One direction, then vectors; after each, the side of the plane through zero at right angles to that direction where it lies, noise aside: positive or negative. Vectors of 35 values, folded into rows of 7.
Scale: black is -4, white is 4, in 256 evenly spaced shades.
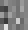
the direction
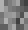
negative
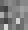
positive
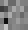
positive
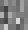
positive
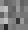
negative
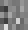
positive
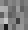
negative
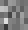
negative
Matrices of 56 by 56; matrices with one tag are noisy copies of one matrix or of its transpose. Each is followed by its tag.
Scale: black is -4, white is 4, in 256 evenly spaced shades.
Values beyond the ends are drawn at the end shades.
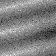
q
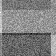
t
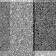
t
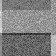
t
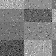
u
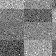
u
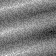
q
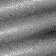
q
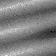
q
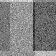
t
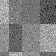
u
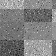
u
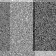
t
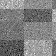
u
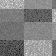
u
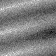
q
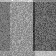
t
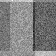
t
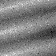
q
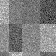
u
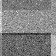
t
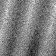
q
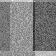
t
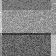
t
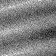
q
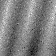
q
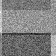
t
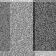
t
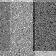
t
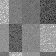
u
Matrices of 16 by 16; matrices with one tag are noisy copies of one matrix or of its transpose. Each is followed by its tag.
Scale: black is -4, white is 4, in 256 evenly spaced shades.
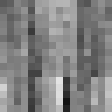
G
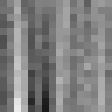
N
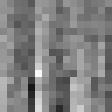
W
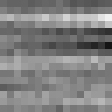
N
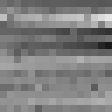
N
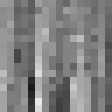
W
